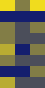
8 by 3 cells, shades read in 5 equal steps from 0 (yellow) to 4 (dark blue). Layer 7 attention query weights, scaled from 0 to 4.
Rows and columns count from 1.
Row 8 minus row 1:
1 1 3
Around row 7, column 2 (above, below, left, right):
3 3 4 2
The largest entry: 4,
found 6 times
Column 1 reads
0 4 2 2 1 2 4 1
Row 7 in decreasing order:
4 4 2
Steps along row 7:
same down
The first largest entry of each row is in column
2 1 2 2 2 2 1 2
